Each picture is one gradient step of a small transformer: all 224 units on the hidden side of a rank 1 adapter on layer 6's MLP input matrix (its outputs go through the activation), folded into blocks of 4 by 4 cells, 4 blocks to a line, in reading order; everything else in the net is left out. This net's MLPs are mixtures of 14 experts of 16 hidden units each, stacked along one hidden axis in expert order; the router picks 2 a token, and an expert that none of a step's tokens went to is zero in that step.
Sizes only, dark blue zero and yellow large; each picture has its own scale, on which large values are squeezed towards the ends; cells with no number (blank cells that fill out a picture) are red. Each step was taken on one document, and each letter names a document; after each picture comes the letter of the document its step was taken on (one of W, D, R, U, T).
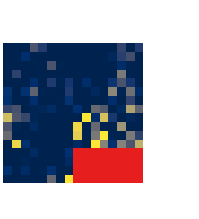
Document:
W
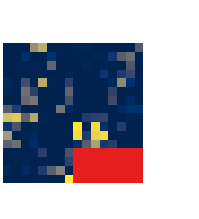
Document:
W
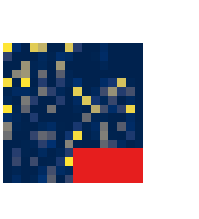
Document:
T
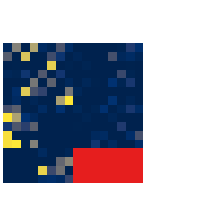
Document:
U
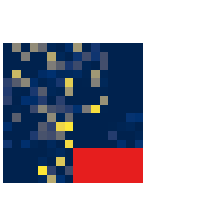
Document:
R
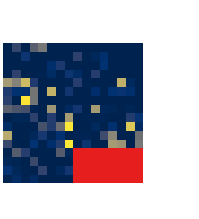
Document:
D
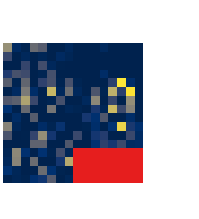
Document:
T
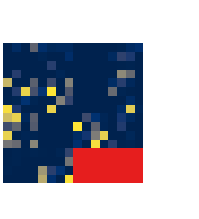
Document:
W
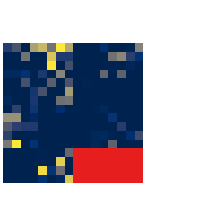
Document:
U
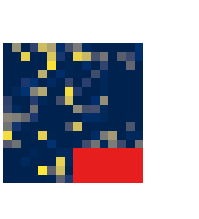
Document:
U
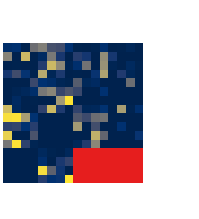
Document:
U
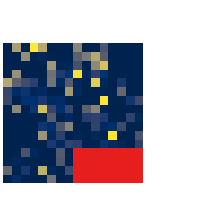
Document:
R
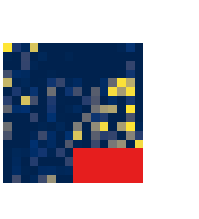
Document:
T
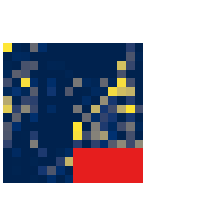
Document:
T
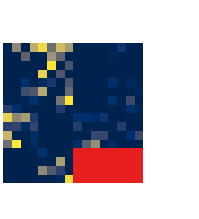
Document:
U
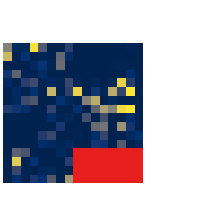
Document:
T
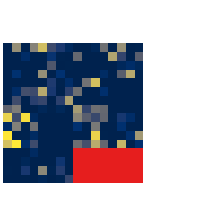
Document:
U
